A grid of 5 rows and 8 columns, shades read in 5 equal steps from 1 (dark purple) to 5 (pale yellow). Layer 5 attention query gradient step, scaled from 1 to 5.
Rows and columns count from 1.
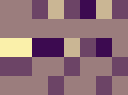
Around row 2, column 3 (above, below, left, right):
2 1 3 3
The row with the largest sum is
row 2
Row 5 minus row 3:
-2 -2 2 1 -1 1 1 0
